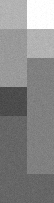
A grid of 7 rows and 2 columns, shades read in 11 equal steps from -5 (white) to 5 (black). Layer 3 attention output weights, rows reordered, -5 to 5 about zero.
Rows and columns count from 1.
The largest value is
2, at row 4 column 1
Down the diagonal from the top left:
-2 -2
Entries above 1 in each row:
0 0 0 1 0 0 0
